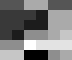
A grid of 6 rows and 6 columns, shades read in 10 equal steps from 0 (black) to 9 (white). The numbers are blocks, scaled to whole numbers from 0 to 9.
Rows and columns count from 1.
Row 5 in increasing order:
5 5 8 8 8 9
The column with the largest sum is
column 6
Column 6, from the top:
3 6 6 7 8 6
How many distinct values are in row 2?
3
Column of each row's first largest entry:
3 5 5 6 3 1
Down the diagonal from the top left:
3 2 1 5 8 6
